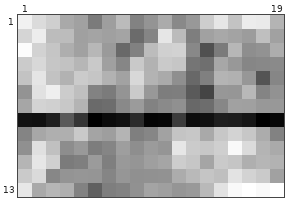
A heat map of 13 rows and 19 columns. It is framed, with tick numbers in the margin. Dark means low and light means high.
On average the colour sits 60% of the way up the scale. Row 8 stands out from the rest. The ninth with the highest average is the bottom right. The values are skewed, with a long tail toward low values. The bottom middle is the calmest part. Streaks run across, left to right.
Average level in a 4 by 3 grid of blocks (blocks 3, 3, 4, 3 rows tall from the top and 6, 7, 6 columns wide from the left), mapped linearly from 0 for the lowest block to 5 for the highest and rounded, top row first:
4 2 3 / 4 2 1 / 1 0 1 / 3 2 5
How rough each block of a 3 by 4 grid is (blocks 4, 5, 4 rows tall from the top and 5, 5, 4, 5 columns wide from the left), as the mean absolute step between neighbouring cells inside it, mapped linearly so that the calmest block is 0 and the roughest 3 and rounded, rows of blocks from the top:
0121 | 3333 | 1011
